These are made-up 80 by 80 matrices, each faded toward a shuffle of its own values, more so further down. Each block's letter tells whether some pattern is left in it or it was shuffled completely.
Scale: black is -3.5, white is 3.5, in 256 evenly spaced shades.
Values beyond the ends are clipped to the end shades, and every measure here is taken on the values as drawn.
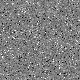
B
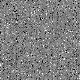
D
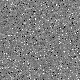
B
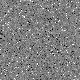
B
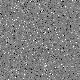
B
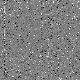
D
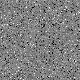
D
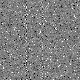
D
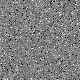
B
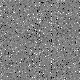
D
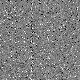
D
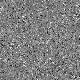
D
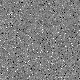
B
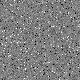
B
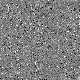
D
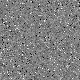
B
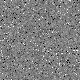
B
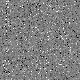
D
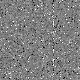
D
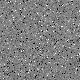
B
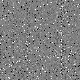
D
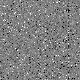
D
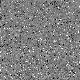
D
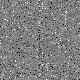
D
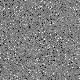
B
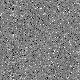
D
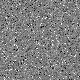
B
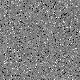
D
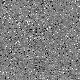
D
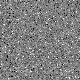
B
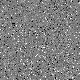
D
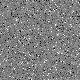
B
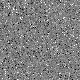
B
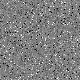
D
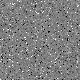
D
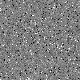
D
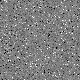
B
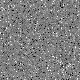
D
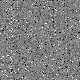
D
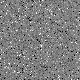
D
